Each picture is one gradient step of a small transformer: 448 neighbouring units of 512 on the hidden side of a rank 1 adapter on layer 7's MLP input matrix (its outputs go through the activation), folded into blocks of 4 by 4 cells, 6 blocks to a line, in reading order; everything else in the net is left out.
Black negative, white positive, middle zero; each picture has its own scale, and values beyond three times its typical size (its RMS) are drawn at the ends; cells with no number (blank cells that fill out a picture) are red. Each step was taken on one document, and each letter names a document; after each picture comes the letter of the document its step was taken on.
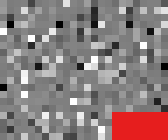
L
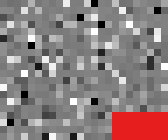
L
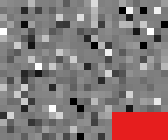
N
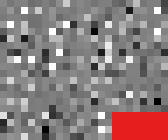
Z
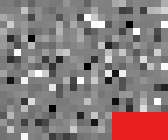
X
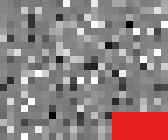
X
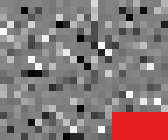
N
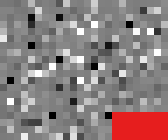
X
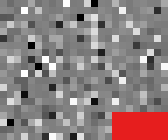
L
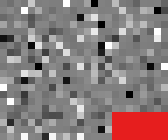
L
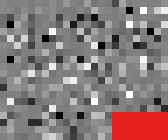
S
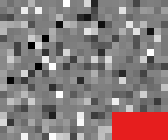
L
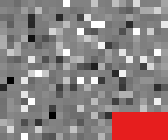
X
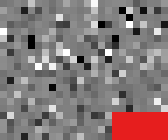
N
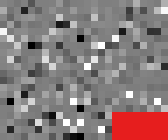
N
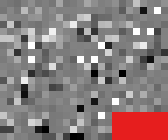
Z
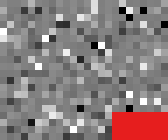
N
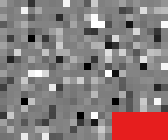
X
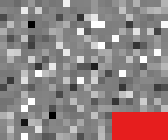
X
